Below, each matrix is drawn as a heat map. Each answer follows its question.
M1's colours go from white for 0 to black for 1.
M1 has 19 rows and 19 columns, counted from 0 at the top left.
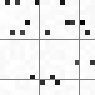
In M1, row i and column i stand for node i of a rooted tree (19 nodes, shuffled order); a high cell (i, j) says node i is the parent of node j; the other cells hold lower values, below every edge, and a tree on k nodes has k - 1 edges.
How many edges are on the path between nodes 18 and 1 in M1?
3
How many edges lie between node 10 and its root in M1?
3
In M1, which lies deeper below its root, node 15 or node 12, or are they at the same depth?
node 15
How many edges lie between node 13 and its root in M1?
5
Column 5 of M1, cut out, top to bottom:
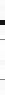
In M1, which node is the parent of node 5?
4
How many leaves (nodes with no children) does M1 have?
13
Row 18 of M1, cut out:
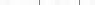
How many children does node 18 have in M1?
0
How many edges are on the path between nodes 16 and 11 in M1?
1
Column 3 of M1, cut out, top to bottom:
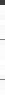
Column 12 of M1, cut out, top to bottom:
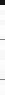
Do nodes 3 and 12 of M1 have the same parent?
yes
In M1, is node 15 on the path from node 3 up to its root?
no
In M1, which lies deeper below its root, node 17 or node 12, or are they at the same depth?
node 17
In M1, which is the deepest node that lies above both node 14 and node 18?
12
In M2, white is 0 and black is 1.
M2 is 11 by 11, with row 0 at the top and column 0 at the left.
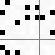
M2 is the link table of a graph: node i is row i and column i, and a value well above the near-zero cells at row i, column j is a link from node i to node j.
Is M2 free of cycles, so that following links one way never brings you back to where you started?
yes
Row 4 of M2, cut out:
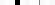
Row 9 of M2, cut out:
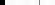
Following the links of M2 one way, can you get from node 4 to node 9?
no
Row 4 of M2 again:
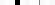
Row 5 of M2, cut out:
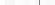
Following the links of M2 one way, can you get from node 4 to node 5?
yes
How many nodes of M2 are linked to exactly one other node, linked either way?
3
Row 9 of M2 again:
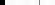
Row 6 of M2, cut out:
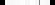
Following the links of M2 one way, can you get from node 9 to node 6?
no
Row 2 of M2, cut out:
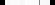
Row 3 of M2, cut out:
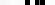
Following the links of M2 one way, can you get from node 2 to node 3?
yes
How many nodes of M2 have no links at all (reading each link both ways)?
0
